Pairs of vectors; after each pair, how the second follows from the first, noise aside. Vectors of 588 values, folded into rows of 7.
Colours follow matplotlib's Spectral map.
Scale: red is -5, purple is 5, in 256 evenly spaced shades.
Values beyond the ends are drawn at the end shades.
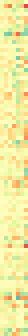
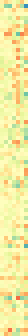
negated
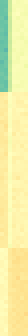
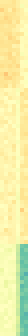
reversed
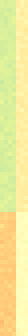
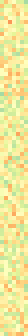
shuffled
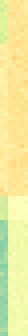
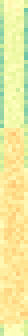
wrapped around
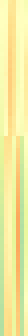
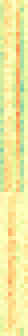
wrapped around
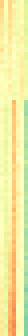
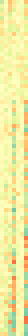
sign-scrambled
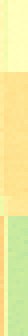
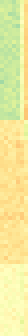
reversed
